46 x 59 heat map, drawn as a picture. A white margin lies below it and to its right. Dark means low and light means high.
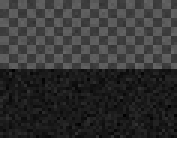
It is made of 2 by 1 panels. Panel 1,1: low, checkered. Panel 2,1: very low, fine-grained, faint in contrast.
